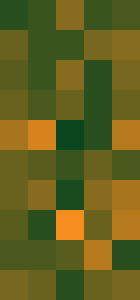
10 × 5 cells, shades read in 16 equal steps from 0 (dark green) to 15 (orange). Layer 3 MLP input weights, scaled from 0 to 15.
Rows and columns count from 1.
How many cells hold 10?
2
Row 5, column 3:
0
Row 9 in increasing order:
2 4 4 5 11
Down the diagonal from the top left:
2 3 8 2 11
